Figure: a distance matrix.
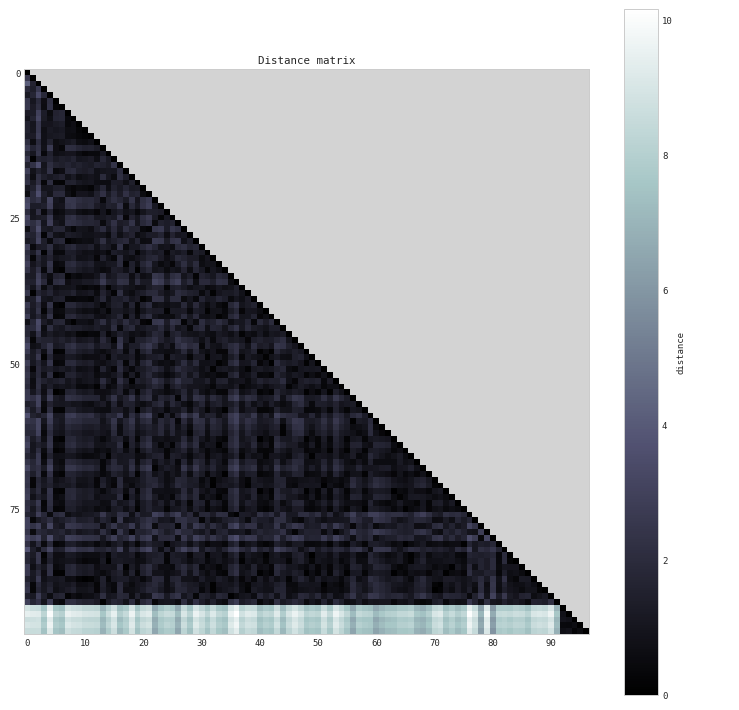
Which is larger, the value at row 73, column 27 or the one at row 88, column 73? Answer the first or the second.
the first
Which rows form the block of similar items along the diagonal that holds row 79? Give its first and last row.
0 to 91
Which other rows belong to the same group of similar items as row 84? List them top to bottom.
0, 1, 2, 3, 4, 5, 6, 7, 8, 9, 10, 11, 12, 13, 14, 15, 16, 17, 18, 19, 20, 21, 22, 23, 24, 25, 26, 27, 28, 29, 30, 31, 32, 33, 34, 35, 36, 37, 38, 39, 40, 41, 42, 43, 44, 45, 46, 47, 48, 49, 50, 51, 52, 53, 54, 55, 56, 57, 58, 59, 60, 61, 62, 63, 64, 65, 66, 67, 68, 69, 70, 71, 72, 73, 74, 75, 76, 77, 78, 79, 80, 81, 82, 83, 85, 86, 87, 88, 89, 90, 91
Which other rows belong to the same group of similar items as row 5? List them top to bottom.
0, 1, 2, 3, 4, 6, 7, 8, 9, 10, 11, 12, 13, 14, 15, 16, 17, 18, 19, 20, 21, 22, 23, 24, 25, 26, 27, 28, 29, 30, 31, 32, 33, 34, 35, 36, 37, 38, 39, 40, 41, 42, 43, 44, 45, 46, 47, 48, 49, 50, 51, 52, 53, 54, 55, 56, 57, 58, 59, 60, 61, 62, 63, 64, 65, 66, 67, 68, 69, 70, 71, 72, 73, 74, 75, 76, 77, 78, 79, 80, 81, 82, 83, 84, 85, 86, 87, 88, 89, 90, 91
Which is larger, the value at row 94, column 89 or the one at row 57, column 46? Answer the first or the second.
the first
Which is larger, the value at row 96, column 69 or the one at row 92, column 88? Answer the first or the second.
the second
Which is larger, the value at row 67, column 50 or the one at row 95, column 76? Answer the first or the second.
the second
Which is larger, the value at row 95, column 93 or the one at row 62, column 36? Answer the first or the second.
the second
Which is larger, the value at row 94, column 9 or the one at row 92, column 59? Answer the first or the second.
the first
